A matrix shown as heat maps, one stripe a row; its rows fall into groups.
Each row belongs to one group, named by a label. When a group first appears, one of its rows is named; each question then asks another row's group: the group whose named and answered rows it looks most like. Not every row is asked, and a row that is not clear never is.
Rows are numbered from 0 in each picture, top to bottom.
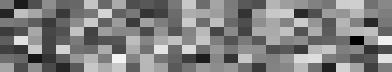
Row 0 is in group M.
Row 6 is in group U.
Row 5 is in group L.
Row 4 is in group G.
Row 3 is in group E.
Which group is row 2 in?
M
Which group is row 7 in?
M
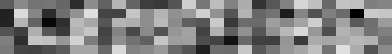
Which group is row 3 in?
M
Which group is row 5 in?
U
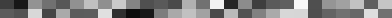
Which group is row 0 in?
M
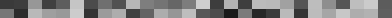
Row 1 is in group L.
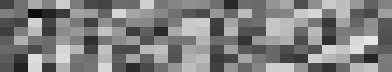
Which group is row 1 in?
U
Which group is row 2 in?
E
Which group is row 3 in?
E
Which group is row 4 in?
E
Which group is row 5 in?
L
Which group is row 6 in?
L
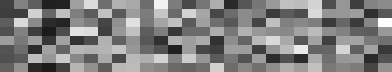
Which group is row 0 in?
U
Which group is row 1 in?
L
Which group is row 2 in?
G
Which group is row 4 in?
E
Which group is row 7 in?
U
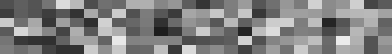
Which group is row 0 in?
L
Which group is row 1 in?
M
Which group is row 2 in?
E
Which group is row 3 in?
E
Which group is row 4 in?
U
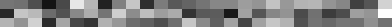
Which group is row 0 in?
U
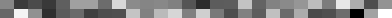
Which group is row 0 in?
U
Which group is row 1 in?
G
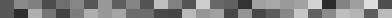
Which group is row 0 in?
E
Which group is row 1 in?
M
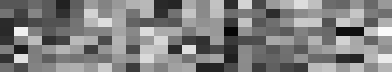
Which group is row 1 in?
M
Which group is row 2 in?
M
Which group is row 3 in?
G
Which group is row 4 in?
U
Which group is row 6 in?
G
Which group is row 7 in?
L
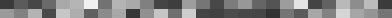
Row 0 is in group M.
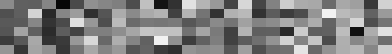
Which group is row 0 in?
M
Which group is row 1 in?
L
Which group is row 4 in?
U
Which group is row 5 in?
M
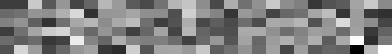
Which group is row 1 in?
L
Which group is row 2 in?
M
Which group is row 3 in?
L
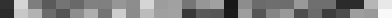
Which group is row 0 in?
G
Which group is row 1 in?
G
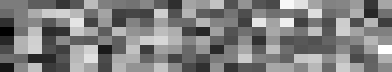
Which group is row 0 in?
M
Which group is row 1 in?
L
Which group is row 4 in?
G
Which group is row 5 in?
G
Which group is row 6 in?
U
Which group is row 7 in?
U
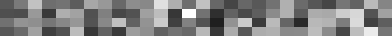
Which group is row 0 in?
G
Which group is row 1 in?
L
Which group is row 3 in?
E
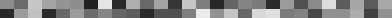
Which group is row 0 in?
L
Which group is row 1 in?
E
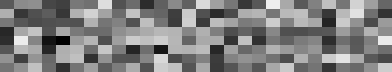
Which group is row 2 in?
M
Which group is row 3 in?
G
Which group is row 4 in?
G
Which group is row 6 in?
L
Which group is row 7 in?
G
